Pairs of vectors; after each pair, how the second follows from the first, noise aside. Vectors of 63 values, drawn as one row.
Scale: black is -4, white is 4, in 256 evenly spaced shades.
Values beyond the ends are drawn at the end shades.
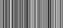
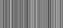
shrunk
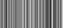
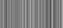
shrunk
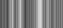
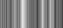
reversed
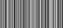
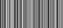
reversed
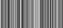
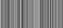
shrunk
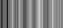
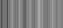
shrunk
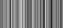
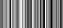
scaled up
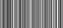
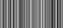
sign-scrambled
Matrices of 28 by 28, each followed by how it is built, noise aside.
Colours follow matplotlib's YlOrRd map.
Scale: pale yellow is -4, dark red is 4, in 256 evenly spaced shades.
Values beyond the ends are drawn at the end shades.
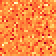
noise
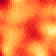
smooth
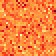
noise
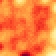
smooth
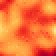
smooth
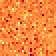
noise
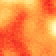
smooth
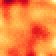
smooth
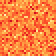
noise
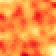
smooth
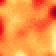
smooth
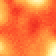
smooth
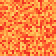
noise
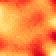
smooth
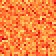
noise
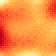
smooth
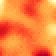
smooth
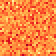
noise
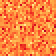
noise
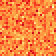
noise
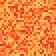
noise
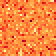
noise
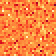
noise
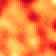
smooth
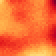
smooth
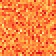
noise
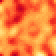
smooth
